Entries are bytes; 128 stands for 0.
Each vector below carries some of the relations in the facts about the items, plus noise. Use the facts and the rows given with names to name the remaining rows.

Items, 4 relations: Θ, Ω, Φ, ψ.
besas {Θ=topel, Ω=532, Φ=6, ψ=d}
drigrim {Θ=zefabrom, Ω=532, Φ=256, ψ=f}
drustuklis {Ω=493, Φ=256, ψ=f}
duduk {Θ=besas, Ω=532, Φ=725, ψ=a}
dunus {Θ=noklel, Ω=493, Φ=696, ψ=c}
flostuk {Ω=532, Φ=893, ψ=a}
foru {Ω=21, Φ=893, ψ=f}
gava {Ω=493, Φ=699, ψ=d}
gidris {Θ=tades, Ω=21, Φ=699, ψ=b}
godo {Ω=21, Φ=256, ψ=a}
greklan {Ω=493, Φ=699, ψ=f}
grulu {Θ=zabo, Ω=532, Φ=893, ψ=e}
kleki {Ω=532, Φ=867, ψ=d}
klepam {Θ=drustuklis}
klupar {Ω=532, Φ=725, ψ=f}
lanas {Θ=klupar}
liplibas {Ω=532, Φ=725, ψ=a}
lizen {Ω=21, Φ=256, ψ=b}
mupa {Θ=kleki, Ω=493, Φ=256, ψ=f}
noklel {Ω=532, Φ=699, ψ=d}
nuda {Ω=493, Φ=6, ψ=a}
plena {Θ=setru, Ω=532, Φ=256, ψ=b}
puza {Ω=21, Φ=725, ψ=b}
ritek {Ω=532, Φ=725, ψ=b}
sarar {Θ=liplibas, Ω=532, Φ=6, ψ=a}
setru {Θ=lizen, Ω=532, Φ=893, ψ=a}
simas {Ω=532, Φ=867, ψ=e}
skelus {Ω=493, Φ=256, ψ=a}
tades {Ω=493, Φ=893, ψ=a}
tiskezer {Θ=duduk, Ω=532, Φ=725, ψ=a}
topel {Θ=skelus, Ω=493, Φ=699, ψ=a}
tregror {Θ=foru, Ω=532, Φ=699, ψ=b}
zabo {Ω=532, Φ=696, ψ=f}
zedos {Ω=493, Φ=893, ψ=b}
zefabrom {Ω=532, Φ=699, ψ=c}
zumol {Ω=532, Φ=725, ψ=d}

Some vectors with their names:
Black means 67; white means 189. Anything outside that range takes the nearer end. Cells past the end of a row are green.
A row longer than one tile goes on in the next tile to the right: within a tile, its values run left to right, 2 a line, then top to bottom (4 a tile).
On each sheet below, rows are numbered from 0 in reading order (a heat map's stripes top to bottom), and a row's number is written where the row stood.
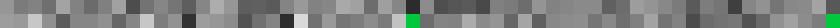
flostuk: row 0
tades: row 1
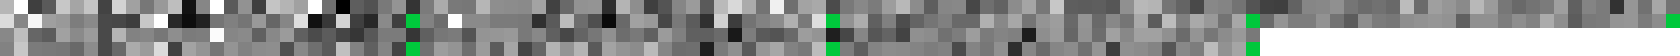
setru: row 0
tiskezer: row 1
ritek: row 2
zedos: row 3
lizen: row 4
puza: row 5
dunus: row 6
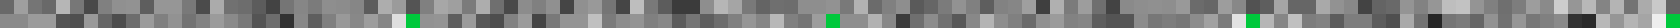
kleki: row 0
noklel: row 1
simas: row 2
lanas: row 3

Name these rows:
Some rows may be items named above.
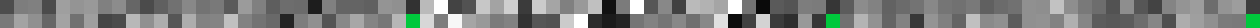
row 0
puza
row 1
setru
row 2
foru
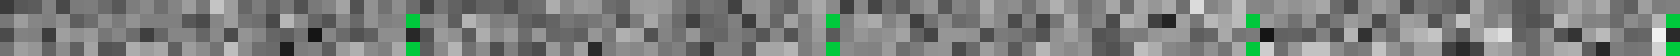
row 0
greklan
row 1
gava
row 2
mupa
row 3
zefabrom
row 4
puza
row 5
gidris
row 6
zefabrom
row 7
skelus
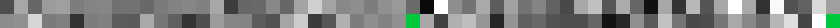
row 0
drigrim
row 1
besas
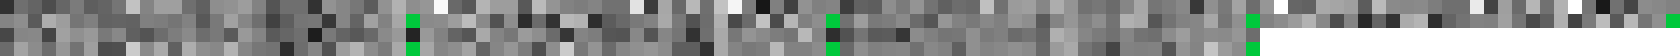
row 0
gava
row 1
plena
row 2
zedos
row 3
plena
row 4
puza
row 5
liplibas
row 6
drustuklis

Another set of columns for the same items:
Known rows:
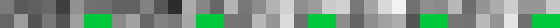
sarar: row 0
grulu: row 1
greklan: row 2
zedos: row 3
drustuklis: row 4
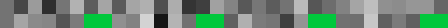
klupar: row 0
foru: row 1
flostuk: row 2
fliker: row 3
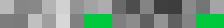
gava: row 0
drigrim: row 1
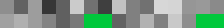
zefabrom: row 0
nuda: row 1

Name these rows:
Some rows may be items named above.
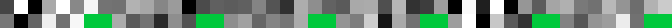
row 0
topel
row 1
gidris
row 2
grulu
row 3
foru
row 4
setru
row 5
mupa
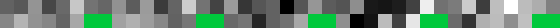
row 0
simas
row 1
zefabrom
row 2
tiskezer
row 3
besas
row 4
skelus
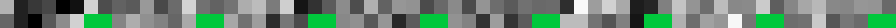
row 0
duduk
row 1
simas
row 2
puza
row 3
ritek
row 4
tregror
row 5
lizen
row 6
dunus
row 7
fliker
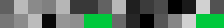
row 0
godo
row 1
duduk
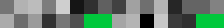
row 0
puza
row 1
plena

